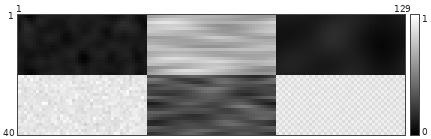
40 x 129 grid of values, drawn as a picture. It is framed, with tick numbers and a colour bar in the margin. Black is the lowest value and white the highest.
It is made of 2 by 3 panels. Panel 1,1: very low, blotchy, faint in contrast. Panel 1,2: high, streaked across. Panel 1,3: very low, smooth, faint in contrast. Panel 2,1: very high, fine-grained, faint in contrast. Panel 2,2: low, streaked across. Panel 2,3: very high, checkered, faint in contrast.
